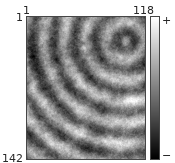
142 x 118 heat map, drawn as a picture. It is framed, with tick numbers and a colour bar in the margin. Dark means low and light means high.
On average the colour sits 50% of the way up the scale. The halves do not mirror each other. Rings spread out from the top right.
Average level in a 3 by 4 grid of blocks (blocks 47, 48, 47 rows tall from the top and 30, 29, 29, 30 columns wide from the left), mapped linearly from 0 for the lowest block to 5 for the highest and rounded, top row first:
0 2 2 3
2 3 3 5
3 4 3 5
